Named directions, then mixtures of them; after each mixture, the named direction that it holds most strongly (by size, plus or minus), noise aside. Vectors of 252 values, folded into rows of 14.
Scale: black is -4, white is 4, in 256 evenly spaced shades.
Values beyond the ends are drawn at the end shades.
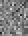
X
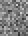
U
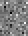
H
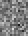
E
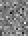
H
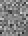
U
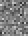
X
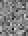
E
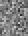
E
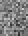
U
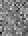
X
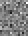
H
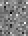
H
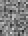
E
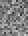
U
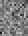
X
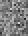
E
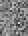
E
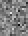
E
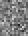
E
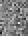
X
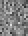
X
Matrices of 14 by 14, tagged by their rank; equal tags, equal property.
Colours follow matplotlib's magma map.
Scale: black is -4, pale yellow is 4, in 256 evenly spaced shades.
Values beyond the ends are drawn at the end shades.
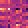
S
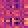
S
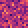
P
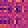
S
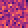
P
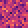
P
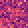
P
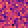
P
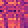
S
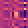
S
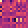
S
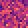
P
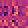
S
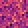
P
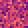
P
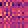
S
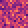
P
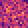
P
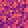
P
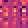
S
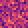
P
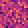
P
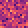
P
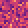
P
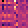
S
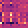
S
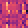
S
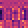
S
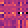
S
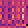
S
